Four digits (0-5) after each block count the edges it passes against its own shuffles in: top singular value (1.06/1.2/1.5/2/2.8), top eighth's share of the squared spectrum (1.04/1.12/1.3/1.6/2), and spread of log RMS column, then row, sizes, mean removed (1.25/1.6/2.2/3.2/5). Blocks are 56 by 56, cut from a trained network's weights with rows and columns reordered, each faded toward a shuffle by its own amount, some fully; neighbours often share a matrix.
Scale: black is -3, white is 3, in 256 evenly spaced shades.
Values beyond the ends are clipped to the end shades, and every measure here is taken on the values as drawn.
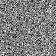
0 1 0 0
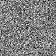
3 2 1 0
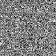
3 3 1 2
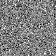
2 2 1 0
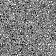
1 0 0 0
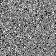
0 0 0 0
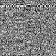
4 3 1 2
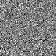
3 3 0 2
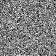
1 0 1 0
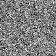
2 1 0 0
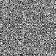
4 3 1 2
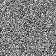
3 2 0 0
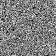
1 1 0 0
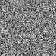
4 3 0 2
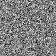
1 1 0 0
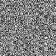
3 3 0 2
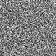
3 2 0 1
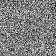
0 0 0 0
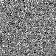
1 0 0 0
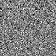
3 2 0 1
